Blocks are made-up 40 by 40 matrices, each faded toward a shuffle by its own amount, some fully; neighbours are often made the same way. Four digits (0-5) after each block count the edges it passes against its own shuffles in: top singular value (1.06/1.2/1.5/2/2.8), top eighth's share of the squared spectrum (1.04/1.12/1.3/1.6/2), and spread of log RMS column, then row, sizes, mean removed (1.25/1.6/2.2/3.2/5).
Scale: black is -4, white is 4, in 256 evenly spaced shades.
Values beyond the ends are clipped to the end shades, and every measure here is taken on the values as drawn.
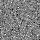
0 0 0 0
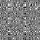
4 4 2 2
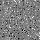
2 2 0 0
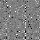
3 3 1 1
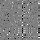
4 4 2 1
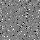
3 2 1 0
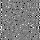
4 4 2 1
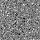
0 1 0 0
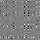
4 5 2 2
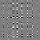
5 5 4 3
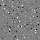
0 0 0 0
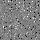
1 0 0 0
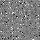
2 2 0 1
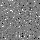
2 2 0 0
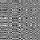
4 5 3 3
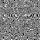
3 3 1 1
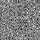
2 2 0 0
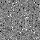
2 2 0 0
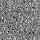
2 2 0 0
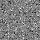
0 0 0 0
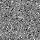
0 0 0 0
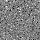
0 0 0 0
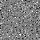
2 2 1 0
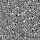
1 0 0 0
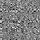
3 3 1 2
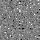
2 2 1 0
